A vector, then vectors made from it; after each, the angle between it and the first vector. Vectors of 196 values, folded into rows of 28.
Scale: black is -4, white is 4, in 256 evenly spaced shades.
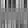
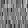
partly opposed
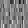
orthogonal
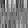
nearly opposite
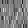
orthogonal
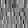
partly aligned
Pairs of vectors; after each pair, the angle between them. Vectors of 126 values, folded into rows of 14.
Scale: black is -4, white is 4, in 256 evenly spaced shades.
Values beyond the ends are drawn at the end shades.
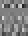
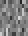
orthogonal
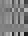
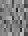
partly aligned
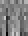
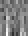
nearly opposite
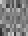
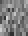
partly opposed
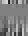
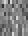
partly aligned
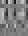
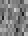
partly opposed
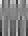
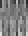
nearly opposite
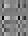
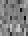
orthogonal
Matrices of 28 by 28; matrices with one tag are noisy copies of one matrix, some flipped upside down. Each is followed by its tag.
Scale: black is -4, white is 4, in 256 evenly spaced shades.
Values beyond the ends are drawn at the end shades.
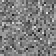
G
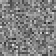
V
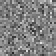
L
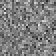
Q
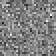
V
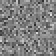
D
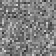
V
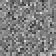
L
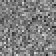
Q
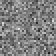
G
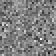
G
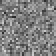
V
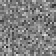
Q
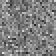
V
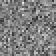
Q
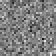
L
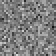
Q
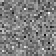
G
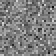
G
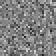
L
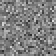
G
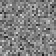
D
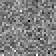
G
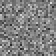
D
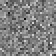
L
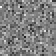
L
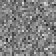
Q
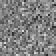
Q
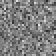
Q
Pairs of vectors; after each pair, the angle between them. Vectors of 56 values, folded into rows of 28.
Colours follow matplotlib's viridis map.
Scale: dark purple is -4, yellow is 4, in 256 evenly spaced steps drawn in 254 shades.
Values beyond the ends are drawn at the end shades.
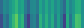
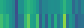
nearly opposite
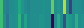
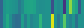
nearly opposite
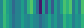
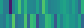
orthogonal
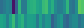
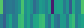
orthogonal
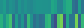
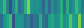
orthogonal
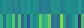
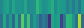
nearly opposite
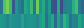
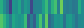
partly opposed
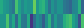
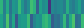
partly aligned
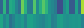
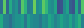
nearly parallel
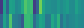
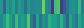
orthogonal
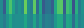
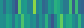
partly aligned
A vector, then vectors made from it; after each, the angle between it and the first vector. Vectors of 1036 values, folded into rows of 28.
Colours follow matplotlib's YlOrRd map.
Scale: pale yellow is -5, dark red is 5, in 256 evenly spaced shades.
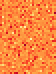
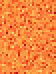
nearly parallel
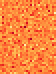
nearly opposite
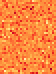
orthogonal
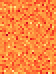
partly opposed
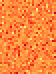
nearly parallel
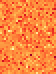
orthogonal
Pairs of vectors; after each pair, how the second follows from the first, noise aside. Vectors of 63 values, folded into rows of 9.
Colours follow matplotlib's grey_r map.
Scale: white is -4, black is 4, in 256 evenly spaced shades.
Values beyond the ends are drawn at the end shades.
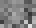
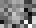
scaled up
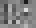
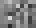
reversed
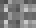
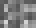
copied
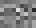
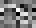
scaled up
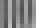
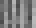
wrapped around
